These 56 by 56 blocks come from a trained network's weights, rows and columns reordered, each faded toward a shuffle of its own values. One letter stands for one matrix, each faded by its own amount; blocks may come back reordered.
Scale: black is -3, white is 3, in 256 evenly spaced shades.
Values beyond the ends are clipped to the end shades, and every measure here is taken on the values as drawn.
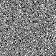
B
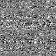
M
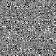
M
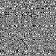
M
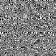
M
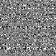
M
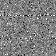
B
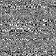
M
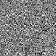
M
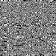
M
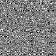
M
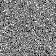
B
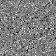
B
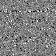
B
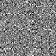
M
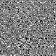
M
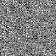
M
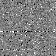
B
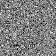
B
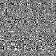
M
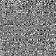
M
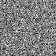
B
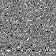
B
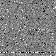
B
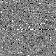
B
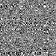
M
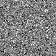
B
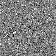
B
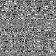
M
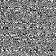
M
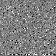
B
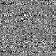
M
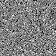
B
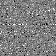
B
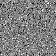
B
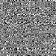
M
